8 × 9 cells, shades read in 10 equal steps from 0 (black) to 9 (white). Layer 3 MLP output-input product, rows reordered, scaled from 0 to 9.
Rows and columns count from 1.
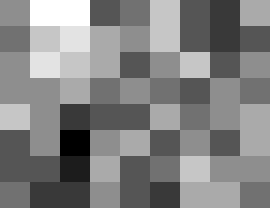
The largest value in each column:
7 9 9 6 6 7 7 6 6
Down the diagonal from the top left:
5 7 7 4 3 3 7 6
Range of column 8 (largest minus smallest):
4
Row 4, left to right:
5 5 6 4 5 4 3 5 4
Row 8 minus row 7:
1 -1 1 -1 0 -2 -1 1 -1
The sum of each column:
36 44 35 38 32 38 38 31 39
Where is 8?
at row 2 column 3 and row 3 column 2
